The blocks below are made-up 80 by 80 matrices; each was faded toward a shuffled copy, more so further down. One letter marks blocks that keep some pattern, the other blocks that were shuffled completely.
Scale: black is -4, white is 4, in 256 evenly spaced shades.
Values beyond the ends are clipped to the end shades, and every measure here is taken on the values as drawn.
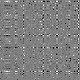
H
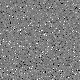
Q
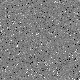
Q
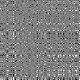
H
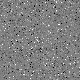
Q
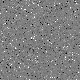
Q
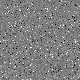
Q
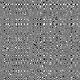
H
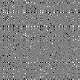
H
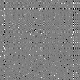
H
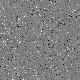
Q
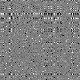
H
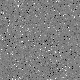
Q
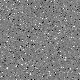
Q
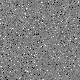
Q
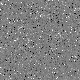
Q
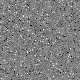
Q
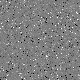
Q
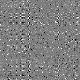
H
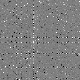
H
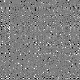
H
